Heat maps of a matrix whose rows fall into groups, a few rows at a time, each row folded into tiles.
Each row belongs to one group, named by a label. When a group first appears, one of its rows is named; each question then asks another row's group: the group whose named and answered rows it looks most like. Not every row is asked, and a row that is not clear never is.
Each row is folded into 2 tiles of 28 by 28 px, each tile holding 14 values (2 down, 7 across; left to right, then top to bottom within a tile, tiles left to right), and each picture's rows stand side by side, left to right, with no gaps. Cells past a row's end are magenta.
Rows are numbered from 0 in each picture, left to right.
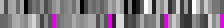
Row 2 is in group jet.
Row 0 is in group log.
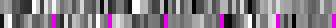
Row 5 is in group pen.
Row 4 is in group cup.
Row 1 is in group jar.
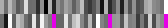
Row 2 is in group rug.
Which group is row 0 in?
jar
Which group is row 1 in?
jar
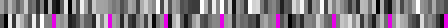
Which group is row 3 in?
jet
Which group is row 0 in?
jar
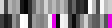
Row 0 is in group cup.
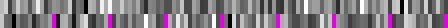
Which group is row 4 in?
jar
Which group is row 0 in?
pen
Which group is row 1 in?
jet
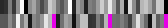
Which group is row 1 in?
jet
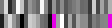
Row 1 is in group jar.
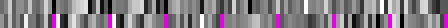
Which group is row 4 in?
log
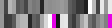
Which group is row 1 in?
jet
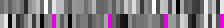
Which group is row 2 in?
pen
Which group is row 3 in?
rug
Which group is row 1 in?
pen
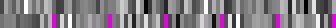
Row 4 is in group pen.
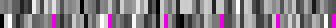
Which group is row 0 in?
jet
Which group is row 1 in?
cup
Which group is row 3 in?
pen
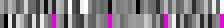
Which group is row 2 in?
log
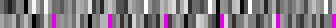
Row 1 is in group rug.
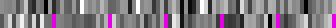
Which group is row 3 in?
jet
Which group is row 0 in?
jar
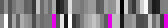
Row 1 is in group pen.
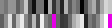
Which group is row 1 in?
cup
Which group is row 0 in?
jar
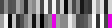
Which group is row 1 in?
rug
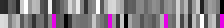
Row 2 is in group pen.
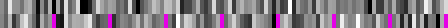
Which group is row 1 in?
log
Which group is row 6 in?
jar
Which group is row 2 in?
cup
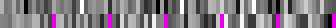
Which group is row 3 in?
jet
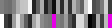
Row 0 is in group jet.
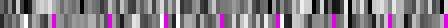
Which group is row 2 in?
cup
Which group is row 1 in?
log
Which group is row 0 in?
cup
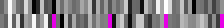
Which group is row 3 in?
log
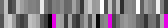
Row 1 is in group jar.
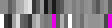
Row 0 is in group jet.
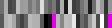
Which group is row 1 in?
rug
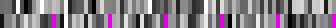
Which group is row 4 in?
jar
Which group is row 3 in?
rug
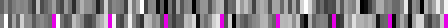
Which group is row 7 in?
jet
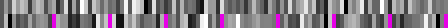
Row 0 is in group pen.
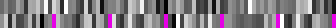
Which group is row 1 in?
log
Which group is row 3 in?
jar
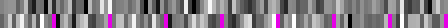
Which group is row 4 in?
cup
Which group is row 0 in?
jar
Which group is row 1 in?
jet
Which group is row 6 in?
pen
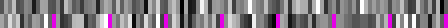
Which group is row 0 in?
rug
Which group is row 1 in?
cup
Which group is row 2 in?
rug
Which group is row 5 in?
pen
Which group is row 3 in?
jet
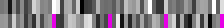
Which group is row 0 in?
rug
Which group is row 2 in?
pen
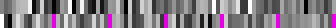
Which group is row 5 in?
log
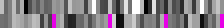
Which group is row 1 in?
pen
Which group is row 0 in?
log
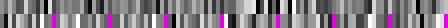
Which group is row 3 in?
jar
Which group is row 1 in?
jar
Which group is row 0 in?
jar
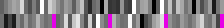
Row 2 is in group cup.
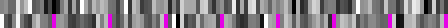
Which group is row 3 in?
pen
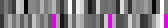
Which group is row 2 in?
cup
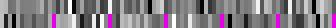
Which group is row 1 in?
rug
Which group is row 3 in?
jar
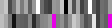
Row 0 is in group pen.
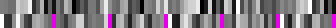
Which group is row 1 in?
cup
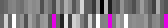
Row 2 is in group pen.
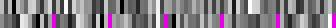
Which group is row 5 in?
cup
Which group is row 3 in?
jar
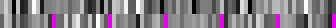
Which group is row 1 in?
jar
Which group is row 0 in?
jet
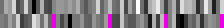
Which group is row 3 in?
pen
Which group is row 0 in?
rug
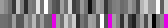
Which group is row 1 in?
rug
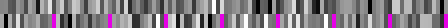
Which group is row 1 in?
pen
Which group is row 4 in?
jar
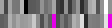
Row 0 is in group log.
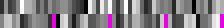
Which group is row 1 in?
jet
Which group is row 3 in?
cup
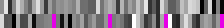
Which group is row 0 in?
pen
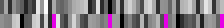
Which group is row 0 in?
rug
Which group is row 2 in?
pen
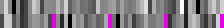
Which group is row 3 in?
jet
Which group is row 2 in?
jar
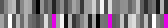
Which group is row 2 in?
jar
